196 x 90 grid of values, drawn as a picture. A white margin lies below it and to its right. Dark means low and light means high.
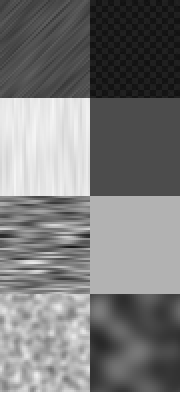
It is made of 4 by 2 panels. Panel 1,1: low, slanting up to the right, faint in contrast. Panel 1,2: very low, checkered, faint in contrast. Panel 2,1: very high, streaked downward, faint in contrast. Panel 2,2: low, flat. Panel 3,1: middling, streaked across, strong in contrast. Panel 3,2: high, flat. Panel 4,1: high, blotchy. Panel 4,2: low, smooth.
